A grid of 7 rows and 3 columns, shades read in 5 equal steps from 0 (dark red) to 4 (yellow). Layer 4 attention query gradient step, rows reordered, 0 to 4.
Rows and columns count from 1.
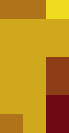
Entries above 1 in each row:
3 3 3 2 2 2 2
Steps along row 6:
same down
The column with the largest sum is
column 2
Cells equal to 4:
1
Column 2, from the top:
2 3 3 3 3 3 3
